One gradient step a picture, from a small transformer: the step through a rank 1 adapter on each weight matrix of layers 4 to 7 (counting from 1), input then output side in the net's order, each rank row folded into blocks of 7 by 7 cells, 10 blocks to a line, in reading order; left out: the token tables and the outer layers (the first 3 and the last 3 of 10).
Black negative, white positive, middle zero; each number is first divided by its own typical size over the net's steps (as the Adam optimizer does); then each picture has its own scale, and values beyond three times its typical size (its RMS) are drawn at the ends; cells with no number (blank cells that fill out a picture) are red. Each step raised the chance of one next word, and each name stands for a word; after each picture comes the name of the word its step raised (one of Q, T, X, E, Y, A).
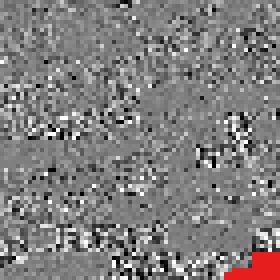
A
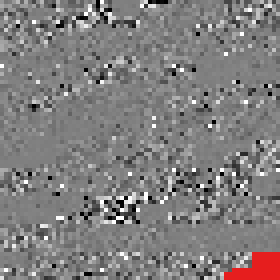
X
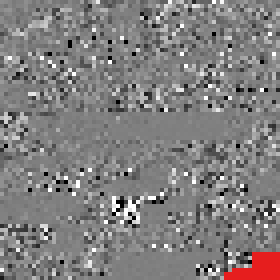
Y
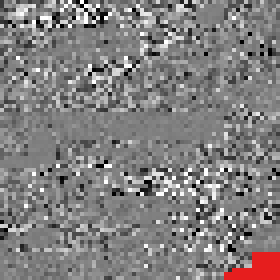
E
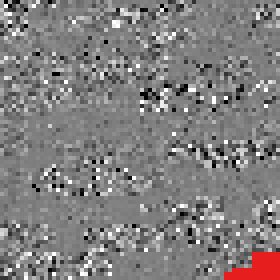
Y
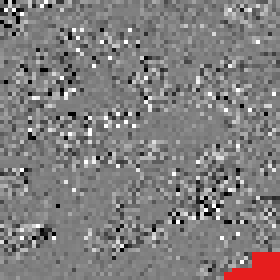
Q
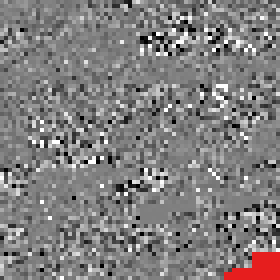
E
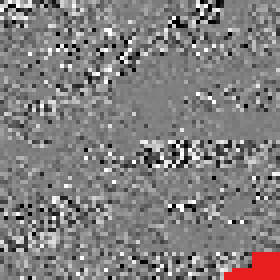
A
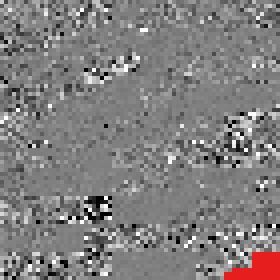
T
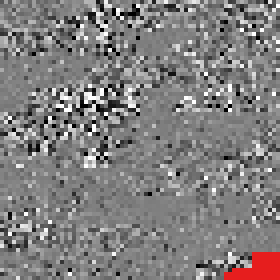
E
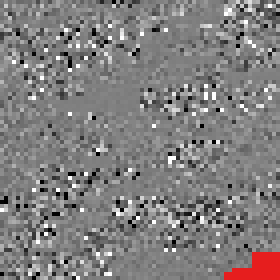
T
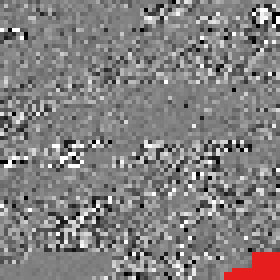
A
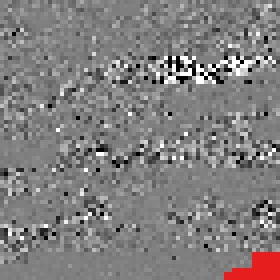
Q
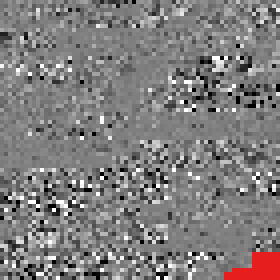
A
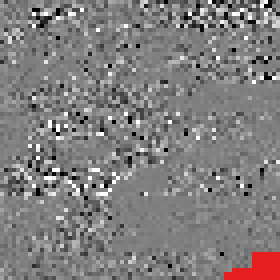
X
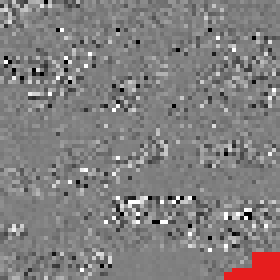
Q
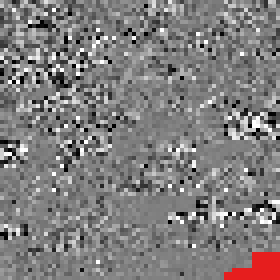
E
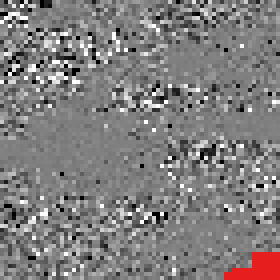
E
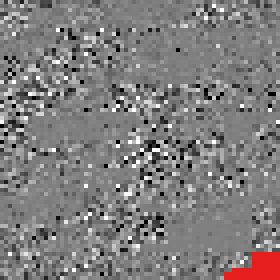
Q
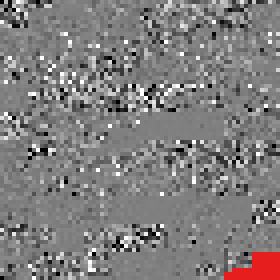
Y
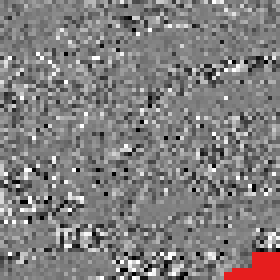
A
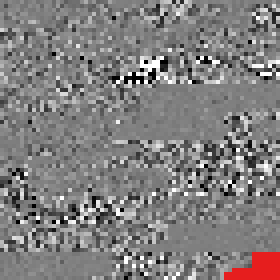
A
